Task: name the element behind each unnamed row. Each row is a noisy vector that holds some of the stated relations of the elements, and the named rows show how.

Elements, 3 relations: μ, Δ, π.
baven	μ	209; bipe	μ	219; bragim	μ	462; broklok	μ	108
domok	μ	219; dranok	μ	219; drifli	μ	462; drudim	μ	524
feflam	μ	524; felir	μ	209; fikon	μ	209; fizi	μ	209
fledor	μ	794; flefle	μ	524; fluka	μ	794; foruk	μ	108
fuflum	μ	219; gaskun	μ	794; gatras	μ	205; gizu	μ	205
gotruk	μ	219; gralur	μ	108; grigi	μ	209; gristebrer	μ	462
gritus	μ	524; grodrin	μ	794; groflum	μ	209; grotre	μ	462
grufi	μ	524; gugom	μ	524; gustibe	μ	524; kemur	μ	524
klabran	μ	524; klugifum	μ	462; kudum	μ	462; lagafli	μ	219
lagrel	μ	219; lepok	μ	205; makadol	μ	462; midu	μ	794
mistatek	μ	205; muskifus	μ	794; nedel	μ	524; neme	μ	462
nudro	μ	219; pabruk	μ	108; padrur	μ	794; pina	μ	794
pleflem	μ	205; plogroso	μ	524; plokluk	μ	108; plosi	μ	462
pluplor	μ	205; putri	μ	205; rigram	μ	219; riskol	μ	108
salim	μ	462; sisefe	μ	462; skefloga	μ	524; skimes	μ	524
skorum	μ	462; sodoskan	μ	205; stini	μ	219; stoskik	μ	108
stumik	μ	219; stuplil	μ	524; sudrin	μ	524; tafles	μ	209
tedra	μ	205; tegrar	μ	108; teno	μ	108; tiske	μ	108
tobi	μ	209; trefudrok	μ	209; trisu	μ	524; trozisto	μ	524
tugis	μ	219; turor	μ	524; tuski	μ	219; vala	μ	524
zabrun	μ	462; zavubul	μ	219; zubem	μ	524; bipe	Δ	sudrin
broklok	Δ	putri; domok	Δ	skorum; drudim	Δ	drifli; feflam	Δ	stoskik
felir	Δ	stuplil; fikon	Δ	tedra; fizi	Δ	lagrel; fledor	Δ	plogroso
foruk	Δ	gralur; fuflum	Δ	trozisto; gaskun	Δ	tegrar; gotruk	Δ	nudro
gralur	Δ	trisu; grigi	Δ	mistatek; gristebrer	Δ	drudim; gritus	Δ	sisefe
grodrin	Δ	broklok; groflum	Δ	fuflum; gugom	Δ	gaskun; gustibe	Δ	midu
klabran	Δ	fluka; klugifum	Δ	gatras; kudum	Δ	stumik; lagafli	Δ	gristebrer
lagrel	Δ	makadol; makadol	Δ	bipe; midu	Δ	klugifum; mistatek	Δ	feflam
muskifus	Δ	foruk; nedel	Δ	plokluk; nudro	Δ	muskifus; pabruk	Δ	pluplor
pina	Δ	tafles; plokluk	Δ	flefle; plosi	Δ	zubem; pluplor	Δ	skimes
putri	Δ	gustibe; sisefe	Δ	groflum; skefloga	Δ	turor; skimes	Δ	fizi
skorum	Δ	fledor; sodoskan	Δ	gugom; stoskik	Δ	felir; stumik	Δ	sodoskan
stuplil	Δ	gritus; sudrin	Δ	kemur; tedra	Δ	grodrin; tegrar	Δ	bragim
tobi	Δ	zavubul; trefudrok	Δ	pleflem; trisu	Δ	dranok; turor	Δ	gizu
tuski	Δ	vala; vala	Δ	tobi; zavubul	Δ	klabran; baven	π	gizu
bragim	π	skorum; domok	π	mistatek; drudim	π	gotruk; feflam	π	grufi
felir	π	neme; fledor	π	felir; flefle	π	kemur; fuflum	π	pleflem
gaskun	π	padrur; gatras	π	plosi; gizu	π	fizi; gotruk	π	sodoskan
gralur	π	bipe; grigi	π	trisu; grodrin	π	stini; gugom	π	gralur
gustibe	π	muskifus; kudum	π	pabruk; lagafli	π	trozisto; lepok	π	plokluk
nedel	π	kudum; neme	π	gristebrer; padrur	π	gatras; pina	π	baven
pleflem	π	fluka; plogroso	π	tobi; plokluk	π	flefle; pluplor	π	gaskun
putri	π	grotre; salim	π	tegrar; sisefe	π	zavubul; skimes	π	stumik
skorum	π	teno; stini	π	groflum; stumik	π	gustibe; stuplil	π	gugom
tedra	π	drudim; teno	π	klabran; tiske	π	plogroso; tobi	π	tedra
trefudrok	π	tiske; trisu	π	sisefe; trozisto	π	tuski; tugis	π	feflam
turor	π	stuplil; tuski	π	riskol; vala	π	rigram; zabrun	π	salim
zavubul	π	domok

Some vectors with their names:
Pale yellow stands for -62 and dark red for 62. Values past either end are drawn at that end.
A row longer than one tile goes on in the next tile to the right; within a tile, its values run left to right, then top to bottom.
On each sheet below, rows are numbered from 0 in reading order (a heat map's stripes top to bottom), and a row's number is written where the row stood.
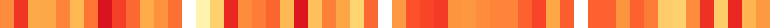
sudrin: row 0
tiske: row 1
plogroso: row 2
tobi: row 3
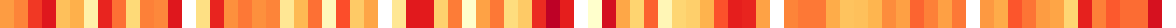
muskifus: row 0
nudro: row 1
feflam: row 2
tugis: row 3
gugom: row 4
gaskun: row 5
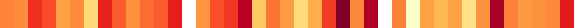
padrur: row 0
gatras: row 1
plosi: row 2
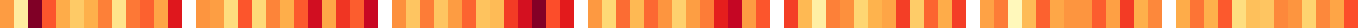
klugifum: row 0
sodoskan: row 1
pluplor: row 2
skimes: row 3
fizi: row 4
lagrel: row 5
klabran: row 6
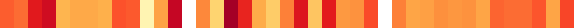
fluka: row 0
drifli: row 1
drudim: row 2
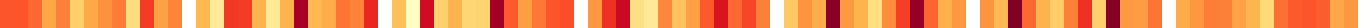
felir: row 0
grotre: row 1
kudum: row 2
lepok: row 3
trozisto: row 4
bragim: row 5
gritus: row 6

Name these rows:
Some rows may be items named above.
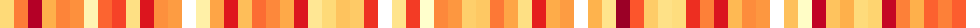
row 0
nedel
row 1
stoskik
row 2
rigram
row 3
sisefe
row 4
kudum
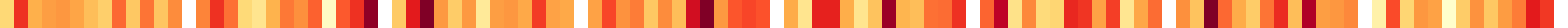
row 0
zavubul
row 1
mistatek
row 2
turor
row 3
tedra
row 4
grotre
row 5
kemur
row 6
bragim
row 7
grufi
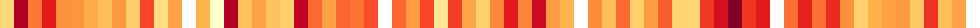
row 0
dranok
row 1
kudum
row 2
trefudrok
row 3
pluplor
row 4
tafles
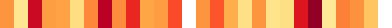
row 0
makadol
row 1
fikon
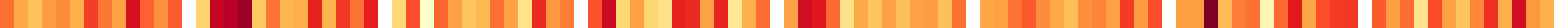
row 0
zubem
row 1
gizu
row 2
rigram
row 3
kemur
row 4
flefle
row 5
gustibe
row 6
pina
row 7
trefudrok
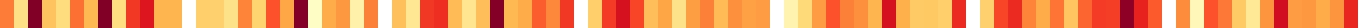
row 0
zabrun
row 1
tegrar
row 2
grotre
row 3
trisu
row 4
riskol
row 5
putri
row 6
gristebrer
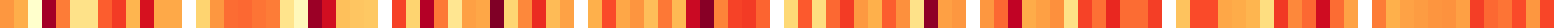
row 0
groflum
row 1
fuflum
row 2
salim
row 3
tedra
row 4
stini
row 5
fledor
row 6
vala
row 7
drudim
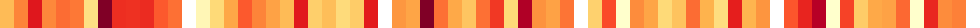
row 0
grodrin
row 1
riskol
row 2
bragim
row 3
rigram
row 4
grigi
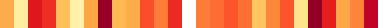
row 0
grotre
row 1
pleflem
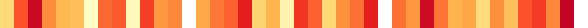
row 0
skefloga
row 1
muskifus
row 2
midu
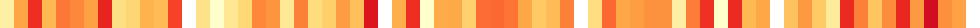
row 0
stoskik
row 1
pabruk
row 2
bipe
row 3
gotruk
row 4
lagafli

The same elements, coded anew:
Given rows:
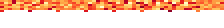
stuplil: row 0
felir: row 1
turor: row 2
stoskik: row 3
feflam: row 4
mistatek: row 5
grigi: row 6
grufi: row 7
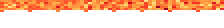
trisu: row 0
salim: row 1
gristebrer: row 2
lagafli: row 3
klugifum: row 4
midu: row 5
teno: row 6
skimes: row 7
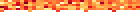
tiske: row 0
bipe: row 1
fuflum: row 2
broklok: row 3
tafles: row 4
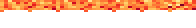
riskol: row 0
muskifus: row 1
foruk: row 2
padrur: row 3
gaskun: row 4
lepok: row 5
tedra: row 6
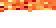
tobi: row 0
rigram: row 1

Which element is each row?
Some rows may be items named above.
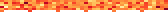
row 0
drudim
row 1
bragim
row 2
kudum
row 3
pluplor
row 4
gustibe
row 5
midu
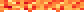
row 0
pabruk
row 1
lagafli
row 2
tugis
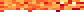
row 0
nedel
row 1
zabrun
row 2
grigi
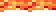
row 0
fluka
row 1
fluka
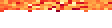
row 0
zabrun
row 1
groflum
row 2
grigi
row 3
skefloga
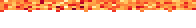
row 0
fledor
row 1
gritus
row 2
trefudrok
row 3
dranok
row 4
fikon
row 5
gustibe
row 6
putri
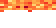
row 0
fizi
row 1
turor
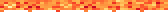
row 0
sudrin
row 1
plosi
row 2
vala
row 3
plosi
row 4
putri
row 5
klugifum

